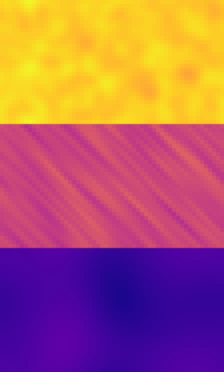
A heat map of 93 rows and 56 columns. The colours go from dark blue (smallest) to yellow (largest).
The table splits into 3 rows of 1 panel. Panel 1,1: very high, blotchy, faint in contrast. Panel 2,1: middling, slanting down to the right, faint in contrast. Panel 3,1: very low, smooth, faint in contrast.
